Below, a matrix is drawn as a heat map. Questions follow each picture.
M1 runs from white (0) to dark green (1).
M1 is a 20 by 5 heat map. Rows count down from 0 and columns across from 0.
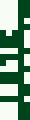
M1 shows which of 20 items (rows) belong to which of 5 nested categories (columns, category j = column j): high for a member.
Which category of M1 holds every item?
3
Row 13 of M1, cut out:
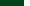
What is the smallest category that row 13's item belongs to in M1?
1
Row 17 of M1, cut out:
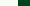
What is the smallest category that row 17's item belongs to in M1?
4
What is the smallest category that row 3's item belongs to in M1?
3
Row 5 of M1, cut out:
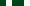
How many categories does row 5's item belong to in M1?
3
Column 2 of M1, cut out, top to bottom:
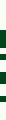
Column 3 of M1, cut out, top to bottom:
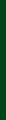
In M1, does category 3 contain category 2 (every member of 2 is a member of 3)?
yes
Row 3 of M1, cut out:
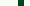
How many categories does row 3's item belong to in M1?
1
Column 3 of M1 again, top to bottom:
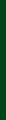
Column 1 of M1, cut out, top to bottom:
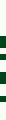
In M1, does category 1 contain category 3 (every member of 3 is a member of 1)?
no
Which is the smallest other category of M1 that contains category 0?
3
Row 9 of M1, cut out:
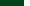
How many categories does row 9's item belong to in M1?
4
